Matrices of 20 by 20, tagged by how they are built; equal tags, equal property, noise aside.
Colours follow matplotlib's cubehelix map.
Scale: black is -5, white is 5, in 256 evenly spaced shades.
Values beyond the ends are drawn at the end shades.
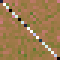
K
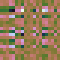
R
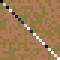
K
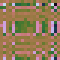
R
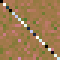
K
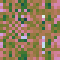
R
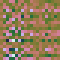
R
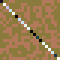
K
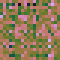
R
